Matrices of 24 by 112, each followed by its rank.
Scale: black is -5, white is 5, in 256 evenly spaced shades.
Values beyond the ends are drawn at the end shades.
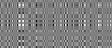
one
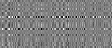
two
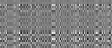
two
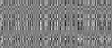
two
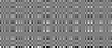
one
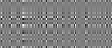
one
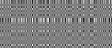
one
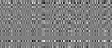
two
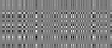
one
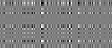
one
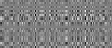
two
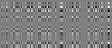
one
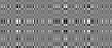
one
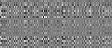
two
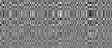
two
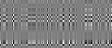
one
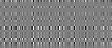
one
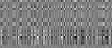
two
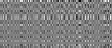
two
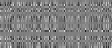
two
